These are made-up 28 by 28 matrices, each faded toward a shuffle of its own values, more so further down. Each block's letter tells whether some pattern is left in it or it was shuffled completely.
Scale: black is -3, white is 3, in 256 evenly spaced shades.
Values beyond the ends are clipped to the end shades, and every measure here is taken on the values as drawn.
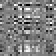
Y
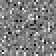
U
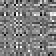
Y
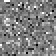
U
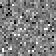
U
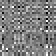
Y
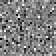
U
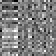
Y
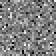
U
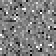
U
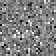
U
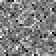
U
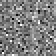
U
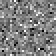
U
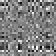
Y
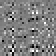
Y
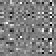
Y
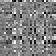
Y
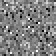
U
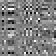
Y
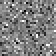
U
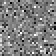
U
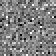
U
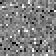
U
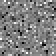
U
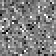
U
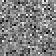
U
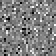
U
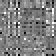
Y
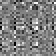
Y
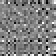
Y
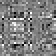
Y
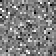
U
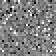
U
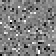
U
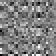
Y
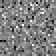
U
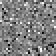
U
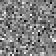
U
